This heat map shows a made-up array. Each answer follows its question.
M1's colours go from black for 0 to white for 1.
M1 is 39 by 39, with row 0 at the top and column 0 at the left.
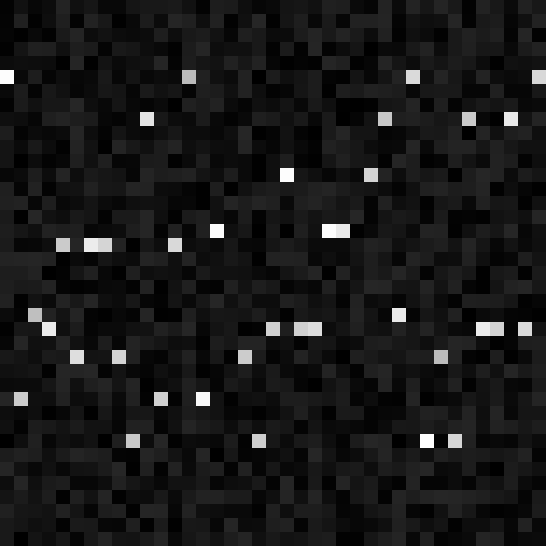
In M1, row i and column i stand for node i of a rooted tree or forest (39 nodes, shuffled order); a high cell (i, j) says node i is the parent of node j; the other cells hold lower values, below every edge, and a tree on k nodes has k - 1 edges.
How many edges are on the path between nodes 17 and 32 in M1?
3
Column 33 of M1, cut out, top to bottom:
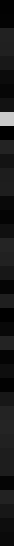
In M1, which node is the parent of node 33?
8
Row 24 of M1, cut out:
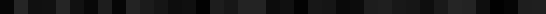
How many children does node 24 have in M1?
0
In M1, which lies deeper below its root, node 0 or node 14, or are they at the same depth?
node 14
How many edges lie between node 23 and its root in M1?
1
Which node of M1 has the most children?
23
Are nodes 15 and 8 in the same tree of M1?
no
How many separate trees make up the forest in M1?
2
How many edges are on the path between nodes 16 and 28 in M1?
3
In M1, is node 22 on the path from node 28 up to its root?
yes
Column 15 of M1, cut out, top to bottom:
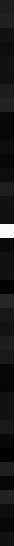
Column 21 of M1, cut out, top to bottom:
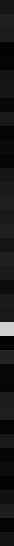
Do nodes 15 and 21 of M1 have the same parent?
no
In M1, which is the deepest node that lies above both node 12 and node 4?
17
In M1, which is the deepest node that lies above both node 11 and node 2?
22
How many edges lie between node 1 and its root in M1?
4
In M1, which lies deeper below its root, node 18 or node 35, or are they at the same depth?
the same depth
